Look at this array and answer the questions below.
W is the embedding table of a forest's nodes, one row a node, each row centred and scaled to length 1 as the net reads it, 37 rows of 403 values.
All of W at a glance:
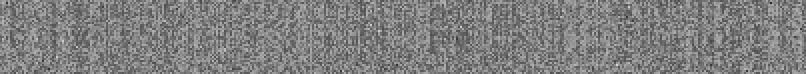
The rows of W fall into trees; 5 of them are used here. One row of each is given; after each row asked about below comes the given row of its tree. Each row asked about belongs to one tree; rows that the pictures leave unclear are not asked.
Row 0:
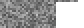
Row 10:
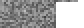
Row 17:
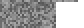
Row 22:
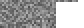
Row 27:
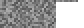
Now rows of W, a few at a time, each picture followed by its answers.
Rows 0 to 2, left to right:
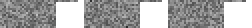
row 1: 10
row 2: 17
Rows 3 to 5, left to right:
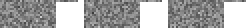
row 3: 27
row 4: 17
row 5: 17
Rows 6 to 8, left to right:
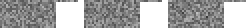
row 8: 22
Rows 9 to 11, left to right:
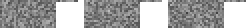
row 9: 17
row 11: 22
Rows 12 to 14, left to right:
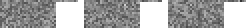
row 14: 0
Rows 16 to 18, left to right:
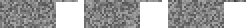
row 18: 10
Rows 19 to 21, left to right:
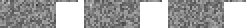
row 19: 10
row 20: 17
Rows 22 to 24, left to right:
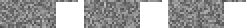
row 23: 17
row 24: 0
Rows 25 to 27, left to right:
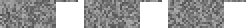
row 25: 0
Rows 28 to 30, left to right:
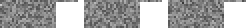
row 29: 27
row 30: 17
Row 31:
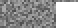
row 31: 10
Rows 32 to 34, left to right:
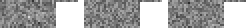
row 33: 0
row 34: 0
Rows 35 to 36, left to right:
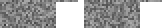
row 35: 22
